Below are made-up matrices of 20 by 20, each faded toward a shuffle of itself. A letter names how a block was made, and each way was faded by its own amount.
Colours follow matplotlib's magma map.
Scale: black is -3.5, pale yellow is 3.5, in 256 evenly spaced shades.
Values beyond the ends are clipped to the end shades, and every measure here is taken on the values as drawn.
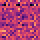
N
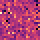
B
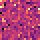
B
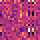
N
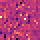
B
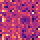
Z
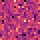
B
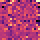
N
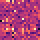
Z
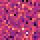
B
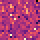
B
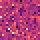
B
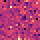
B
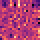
N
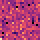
B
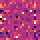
Z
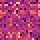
Z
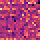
Z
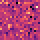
B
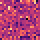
Z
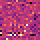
Z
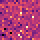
B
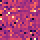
B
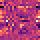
N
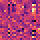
N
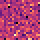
B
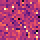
B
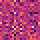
N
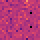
B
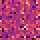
Z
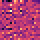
N
